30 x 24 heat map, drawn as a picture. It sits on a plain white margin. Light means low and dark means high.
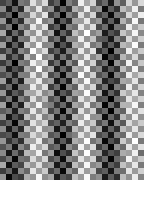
Stripes running up and down repeat 3 times from left to right. No row or column stands out. Overall the values sit about 50% of the way up the scale. Neither half mirrors the other.
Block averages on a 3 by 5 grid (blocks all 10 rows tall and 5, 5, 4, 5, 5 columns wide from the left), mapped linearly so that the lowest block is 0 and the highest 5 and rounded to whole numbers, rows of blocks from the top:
5 1 3 3 0
5 1 3 3 0
5 1 3 3 0
